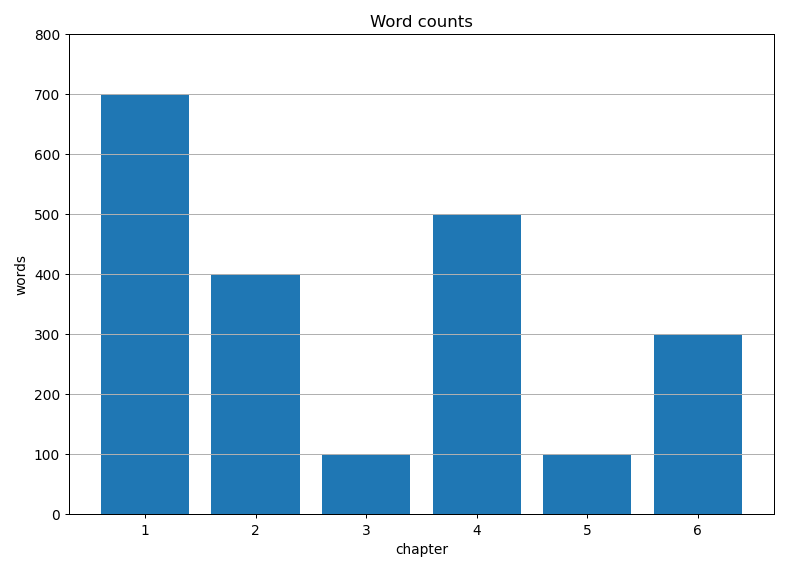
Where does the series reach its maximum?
1
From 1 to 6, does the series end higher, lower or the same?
lower
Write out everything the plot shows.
Title: Word counts
x-axis: chapter, ticks 1 2 3 4 5 6
y-axis: words, ticks 0 100 200 300 400 500 600 700 800
Values:
700 400 100 500 100 300
